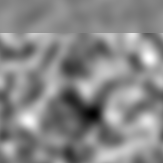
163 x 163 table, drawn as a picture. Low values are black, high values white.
Ninth with the lowest average: bottom middle. Average level on the scale: 50%. Mirror symmetry: none. Seam: horizontal, 20% of the way down, the top part calmer.
